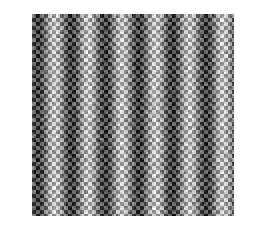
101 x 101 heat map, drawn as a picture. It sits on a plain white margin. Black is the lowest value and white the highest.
Stripes: upright, repeating 6 times. Slope: none. Seam: none.
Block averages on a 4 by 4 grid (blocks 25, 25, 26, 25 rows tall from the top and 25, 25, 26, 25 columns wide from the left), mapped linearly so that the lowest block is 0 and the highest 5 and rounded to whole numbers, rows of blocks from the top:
0 5 0 5 / 0 5 0 5 / 0 5 0 5 / 0 5 0 5
